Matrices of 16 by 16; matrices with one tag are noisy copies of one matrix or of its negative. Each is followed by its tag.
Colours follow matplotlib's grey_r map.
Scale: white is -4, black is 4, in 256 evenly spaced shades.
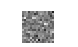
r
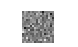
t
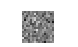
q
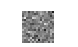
r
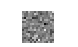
r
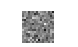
r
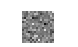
r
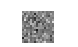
q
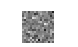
r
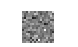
r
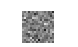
r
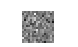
q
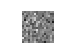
q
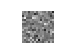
r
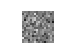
q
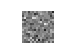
r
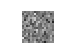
q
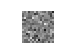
r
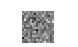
q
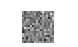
t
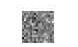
q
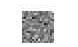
r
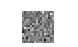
t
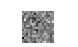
q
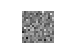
t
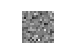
r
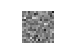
r
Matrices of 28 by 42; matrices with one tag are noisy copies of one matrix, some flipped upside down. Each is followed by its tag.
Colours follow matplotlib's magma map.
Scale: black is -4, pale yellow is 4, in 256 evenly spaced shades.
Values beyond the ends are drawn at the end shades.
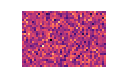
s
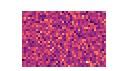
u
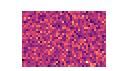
u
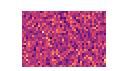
s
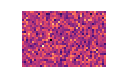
s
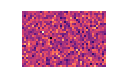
s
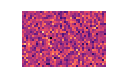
s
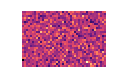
u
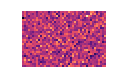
u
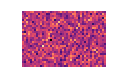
s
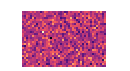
s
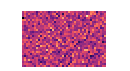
u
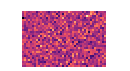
u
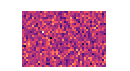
s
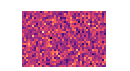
s
